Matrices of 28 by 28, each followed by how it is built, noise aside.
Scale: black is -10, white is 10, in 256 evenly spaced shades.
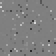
sparse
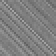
Toeplitz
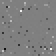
sparse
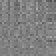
low rank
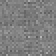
low rank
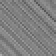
Toeplitz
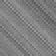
Toeplitz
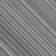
Toeplitz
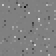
sparse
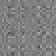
low rank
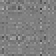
low rank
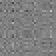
low rank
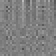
low rank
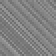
Toeplitz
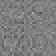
low rank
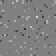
sparse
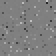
sparse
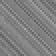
Toeplitz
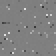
sparse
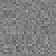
low rank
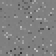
sparse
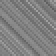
Toeplitz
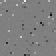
sparse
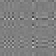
low rank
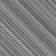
Toeplitz
